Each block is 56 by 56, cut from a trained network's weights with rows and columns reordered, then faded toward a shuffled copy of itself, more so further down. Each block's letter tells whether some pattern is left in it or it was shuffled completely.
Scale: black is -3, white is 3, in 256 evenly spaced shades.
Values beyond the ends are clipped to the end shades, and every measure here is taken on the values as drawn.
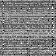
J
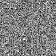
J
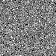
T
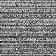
J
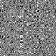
J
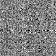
J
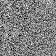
T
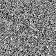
T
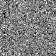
J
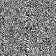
J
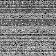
J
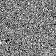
T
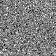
T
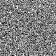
T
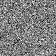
T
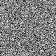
T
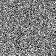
T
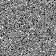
T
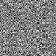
J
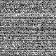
J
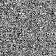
J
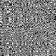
J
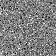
T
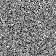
T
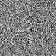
J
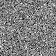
T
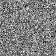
J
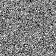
T
